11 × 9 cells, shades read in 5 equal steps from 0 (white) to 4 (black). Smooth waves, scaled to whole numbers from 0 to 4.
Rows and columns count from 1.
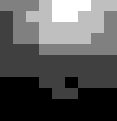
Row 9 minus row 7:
1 1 1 1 0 0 1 1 1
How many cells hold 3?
31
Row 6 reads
3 3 3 3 3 3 3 3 3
